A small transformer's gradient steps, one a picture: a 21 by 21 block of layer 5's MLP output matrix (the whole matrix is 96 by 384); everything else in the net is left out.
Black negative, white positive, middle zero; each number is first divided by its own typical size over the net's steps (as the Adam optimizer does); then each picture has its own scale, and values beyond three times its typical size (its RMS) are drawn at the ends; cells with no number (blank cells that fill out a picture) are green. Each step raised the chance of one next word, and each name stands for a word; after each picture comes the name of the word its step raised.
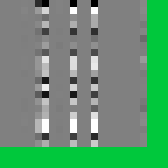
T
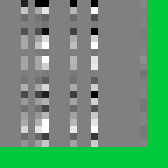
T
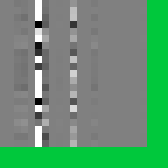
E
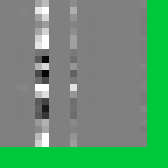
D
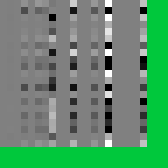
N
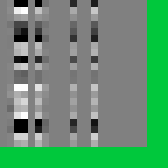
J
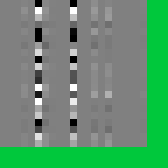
J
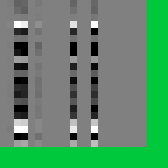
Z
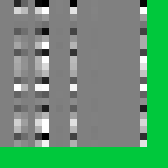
T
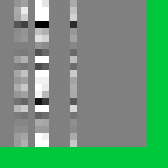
E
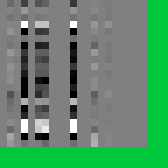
Z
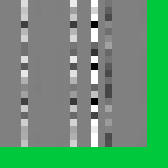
E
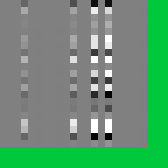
T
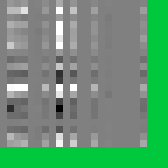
D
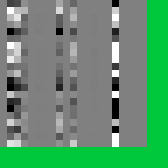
N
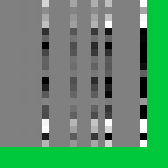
Z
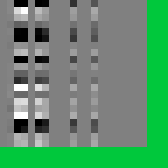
J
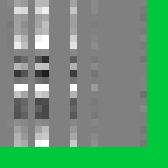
D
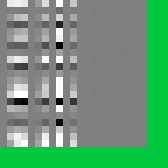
E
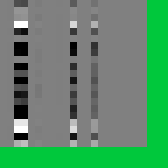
Z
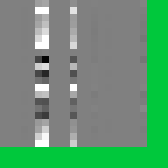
D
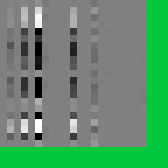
Z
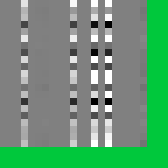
E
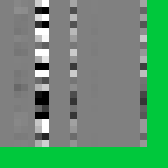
N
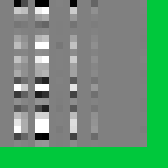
T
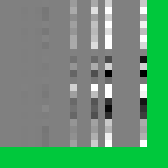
D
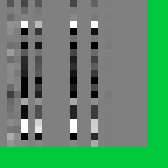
Z
